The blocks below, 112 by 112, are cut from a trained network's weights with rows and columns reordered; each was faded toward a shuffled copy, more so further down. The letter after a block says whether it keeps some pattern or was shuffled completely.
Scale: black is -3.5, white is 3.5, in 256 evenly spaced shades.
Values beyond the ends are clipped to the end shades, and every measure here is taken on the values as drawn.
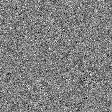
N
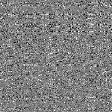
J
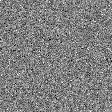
N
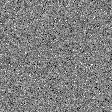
N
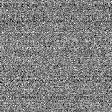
J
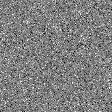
N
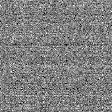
J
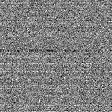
J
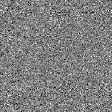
J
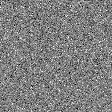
N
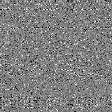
J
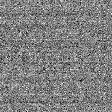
J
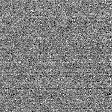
J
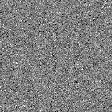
J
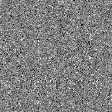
J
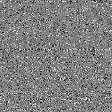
J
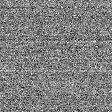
J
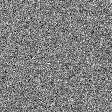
N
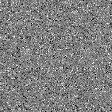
J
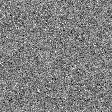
N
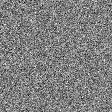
N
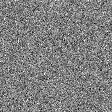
N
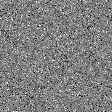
N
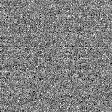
J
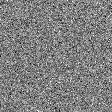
N
